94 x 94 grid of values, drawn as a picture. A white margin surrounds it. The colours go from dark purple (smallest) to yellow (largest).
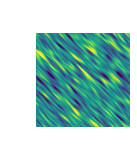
Slope: none. Mirror symmetry: none. Grain: diagonal, down to the right. Odd rows or columns: none.
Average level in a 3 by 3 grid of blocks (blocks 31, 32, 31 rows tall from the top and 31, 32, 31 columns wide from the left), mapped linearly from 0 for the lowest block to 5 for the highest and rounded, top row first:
4 5 3
0 4 1
1 4 3
